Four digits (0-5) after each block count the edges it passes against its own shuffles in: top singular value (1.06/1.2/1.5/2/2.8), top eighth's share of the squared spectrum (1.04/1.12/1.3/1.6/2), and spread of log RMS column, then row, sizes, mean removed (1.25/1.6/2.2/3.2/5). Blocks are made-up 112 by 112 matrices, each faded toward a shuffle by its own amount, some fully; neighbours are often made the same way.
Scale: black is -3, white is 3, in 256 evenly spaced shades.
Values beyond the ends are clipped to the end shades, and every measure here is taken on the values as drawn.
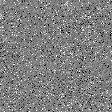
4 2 1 1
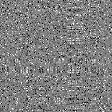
4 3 2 2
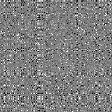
5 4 3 3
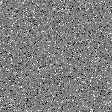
2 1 0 0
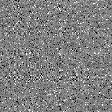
4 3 2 2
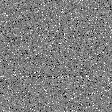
1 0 0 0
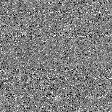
1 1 0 3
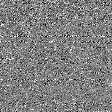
1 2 0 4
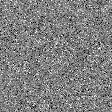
0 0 0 1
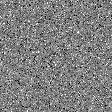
0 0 0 0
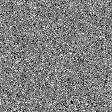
0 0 0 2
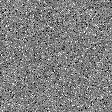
0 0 0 0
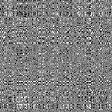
5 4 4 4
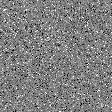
2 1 0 0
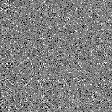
4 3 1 2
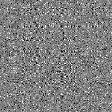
4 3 2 2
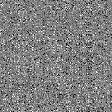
4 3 2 2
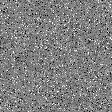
2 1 0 0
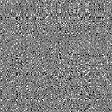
5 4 3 3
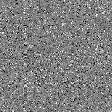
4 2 0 1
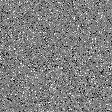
0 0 0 0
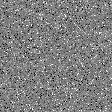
0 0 0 0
